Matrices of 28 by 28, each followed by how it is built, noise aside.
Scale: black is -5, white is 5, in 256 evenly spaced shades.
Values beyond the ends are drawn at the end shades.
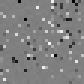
sparse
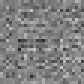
low rank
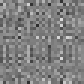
low rank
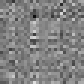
low rank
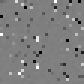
sparse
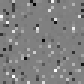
sparse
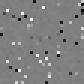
sparse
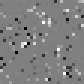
sparse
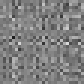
low rank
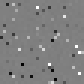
sparse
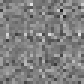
low rank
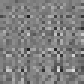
low rank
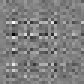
low rank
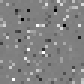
sparse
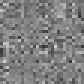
low rank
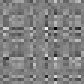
low rank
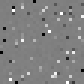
sparse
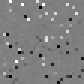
sparse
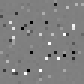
sparse
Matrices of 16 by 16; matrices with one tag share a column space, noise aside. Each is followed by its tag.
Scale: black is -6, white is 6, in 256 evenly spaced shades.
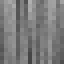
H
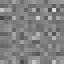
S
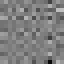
S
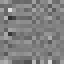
S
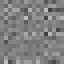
S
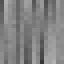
H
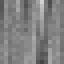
H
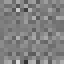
S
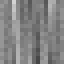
H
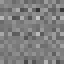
S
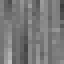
H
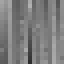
H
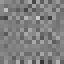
S
